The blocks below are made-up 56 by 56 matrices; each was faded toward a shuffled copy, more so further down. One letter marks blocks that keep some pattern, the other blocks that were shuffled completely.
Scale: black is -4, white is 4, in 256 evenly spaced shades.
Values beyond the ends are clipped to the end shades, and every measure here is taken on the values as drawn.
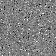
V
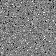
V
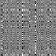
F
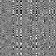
F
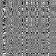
F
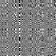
F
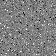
V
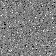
V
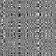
F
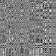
F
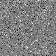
V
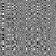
F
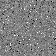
V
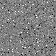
V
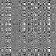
F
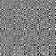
F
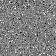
V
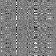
F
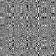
F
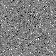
V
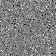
V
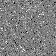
V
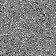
V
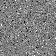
V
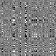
F
